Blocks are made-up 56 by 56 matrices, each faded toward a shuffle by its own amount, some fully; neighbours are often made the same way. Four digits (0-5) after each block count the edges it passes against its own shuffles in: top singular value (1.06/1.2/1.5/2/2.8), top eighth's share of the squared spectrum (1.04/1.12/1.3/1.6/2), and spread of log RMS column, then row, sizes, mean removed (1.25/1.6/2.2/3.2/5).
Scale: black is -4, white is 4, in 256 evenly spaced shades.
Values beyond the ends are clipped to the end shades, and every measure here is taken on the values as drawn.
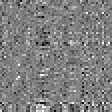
4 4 2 2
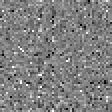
3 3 1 1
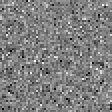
2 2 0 0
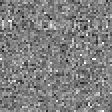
3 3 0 1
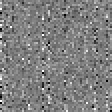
2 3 3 0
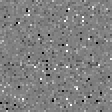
0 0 0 0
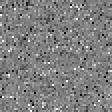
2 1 0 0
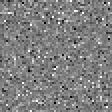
0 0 0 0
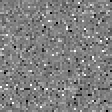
1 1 0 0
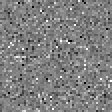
0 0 0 1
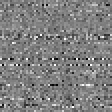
2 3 0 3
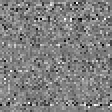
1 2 0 3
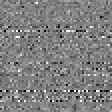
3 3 0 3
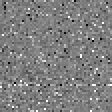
2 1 0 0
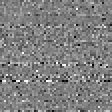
2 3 0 3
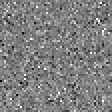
3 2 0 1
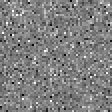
2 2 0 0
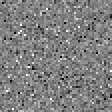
1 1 0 0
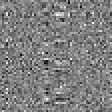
4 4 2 2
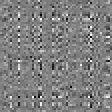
4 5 4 3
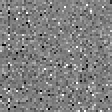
3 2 1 0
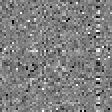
4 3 2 1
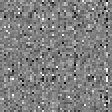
4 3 2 1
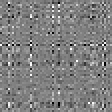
4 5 3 3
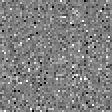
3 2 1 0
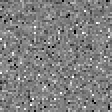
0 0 0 0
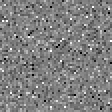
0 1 0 0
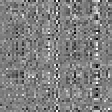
4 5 3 2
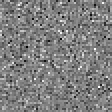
1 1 0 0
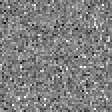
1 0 0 0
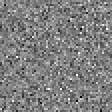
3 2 0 0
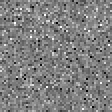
1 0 0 0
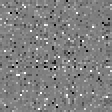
3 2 1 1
